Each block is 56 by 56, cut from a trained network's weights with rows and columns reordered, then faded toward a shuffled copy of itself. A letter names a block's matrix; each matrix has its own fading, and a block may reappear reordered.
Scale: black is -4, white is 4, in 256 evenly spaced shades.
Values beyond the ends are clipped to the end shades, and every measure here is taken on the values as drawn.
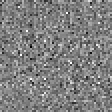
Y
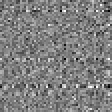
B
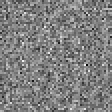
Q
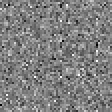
Y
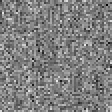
Q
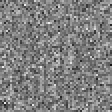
Q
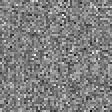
Q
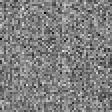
Q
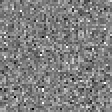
Y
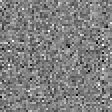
Y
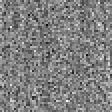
Q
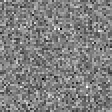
Q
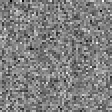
Q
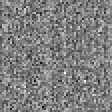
Q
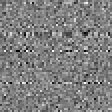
B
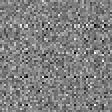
B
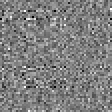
B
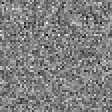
B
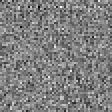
Q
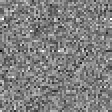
B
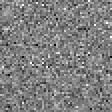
Y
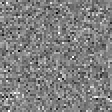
Y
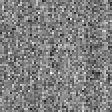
Q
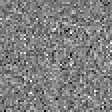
Y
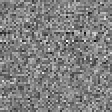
B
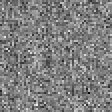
Q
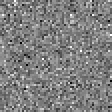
Y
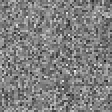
Q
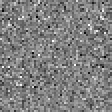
Y
